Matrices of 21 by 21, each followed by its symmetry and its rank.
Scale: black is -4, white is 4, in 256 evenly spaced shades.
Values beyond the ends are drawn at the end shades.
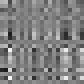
neither, rank two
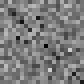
symmetric, full rank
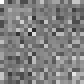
symmetric, rank three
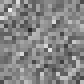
symmetric, full rank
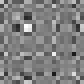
symmetric, rank two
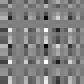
neither, rank one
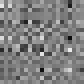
neither, rank three
